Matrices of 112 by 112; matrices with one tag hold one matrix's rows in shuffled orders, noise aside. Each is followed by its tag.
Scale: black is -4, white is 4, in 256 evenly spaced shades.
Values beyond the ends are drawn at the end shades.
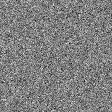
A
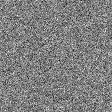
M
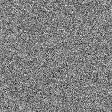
M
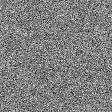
M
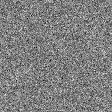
M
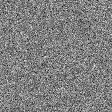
M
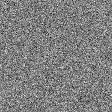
M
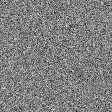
A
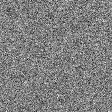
M
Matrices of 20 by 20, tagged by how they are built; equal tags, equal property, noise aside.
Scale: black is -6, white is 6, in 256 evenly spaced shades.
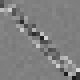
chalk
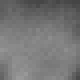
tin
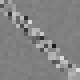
chalk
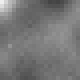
tin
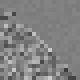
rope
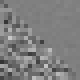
rope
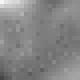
tin
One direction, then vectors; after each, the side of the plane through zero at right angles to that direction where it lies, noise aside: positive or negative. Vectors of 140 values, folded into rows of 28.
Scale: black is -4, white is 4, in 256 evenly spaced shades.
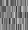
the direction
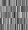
negative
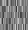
positive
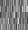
positive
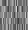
negative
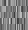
negative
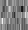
negative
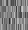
positive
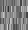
positive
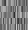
negative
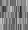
positive
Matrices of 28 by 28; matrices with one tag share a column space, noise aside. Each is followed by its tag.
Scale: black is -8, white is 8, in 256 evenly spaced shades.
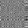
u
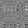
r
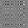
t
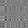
u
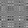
u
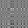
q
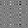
t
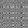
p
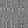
q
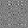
t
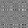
r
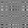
r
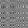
p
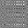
t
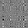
u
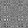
u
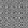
p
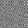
t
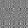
q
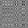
t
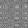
p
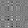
u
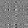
r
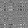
r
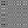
t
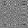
t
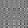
q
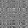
q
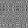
r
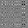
t
